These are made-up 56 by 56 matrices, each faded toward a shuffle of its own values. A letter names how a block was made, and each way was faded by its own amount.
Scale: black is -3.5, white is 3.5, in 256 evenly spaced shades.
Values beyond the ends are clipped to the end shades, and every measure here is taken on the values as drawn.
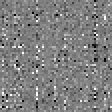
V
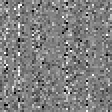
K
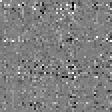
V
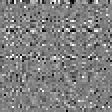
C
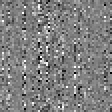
K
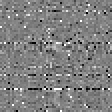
C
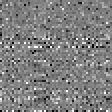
C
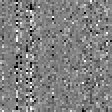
K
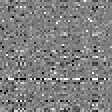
C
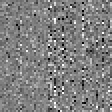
K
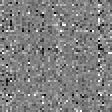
V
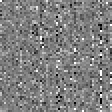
K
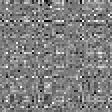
C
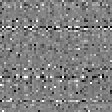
C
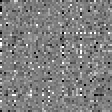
V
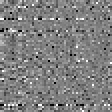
C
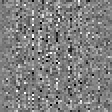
K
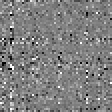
V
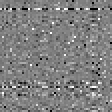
C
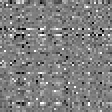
C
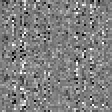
K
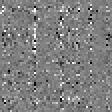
V
